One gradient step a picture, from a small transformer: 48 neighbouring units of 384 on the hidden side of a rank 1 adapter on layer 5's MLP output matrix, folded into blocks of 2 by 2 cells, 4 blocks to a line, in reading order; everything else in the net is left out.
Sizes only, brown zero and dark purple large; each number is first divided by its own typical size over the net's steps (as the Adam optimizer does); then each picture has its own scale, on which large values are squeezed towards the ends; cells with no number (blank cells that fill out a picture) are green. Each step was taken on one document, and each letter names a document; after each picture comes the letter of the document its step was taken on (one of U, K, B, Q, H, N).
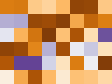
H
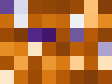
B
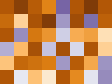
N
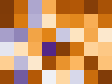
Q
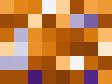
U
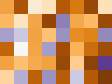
Q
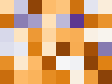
Q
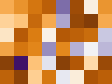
H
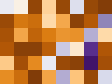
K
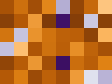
N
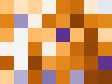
Q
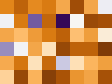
N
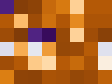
B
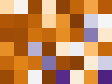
K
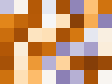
K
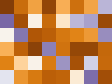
N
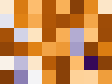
H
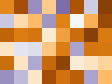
U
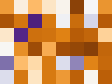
N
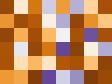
K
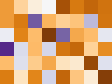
Q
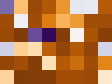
B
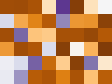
N
